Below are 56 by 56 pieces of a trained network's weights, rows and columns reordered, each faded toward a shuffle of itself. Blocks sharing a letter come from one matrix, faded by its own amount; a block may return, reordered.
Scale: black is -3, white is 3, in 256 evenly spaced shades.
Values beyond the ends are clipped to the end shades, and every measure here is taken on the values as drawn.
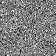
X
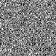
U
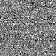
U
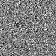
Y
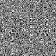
U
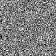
Y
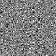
U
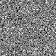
X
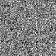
Y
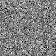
X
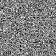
X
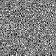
U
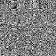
U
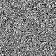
X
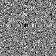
U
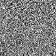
Y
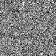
Y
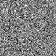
Y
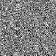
U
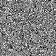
X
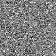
X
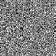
U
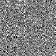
U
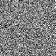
Y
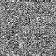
Y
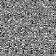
U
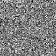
Y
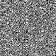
Y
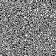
X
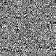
U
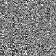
U
